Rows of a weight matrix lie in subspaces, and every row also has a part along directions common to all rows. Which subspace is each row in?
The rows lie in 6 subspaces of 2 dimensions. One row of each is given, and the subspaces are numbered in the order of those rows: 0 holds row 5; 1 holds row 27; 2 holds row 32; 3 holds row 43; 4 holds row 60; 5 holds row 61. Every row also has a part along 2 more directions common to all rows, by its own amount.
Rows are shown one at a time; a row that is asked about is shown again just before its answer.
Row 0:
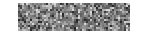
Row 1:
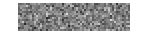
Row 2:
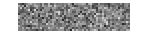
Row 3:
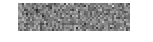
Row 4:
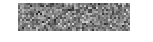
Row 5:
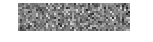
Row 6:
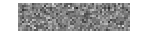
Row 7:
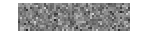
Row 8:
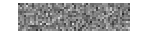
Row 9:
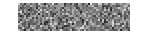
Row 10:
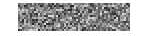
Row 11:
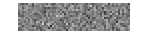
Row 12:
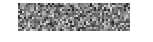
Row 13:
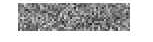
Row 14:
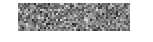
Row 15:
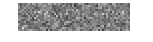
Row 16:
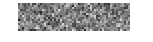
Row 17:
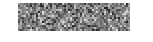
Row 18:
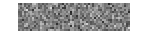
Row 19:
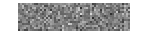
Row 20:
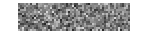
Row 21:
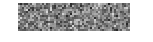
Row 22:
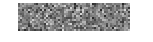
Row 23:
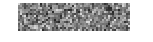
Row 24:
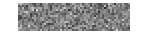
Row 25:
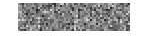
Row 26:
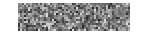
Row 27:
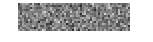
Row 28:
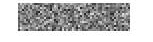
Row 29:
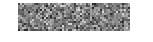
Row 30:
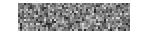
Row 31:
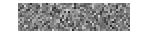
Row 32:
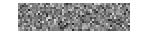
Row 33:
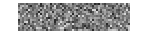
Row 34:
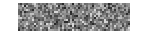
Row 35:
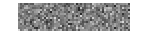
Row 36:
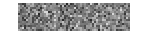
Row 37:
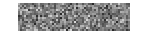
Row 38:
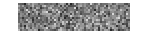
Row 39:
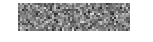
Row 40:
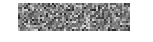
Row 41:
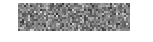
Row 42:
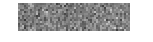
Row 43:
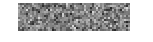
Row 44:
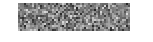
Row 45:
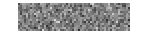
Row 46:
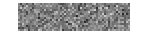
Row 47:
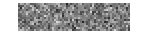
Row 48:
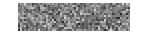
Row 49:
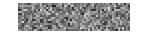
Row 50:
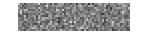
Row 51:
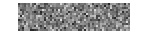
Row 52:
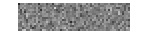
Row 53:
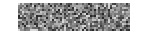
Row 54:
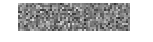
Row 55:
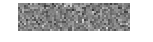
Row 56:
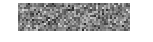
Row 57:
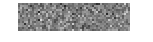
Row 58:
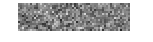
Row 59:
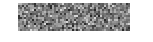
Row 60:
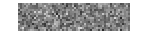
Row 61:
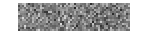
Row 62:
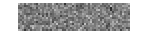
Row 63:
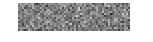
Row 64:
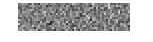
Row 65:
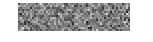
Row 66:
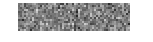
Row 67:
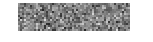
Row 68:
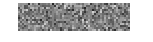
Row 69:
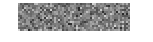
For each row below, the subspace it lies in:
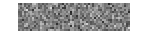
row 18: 3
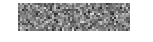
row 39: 0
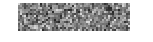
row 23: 1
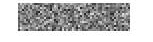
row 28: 0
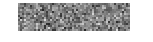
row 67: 5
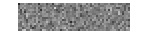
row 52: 1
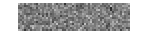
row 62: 1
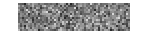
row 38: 5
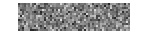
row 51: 4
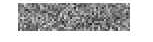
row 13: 5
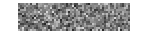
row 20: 4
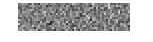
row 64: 1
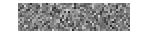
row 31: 5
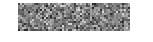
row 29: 0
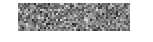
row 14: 4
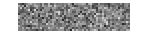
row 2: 5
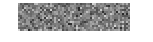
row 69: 0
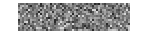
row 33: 2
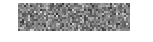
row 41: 4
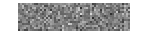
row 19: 0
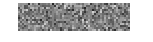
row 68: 2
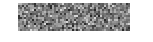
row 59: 3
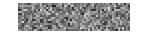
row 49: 2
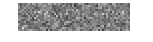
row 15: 4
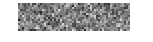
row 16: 4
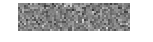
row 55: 2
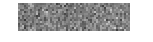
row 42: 5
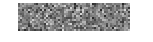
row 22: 0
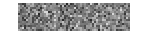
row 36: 5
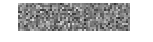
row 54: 4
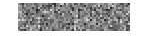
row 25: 3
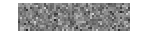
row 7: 0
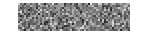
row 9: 1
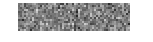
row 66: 3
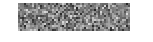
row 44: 5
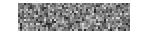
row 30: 5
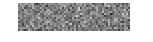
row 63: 0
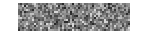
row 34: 3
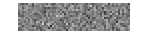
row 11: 1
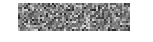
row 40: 2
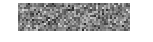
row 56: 2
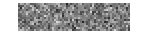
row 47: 3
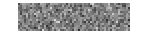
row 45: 1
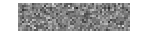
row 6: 2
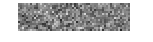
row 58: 4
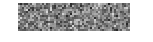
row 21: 3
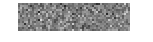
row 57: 2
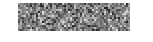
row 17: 2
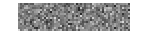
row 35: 0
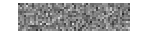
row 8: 1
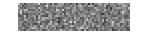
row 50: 1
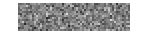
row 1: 2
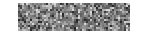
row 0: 3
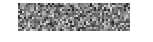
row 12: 1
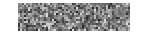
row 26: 5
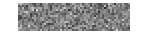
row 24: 3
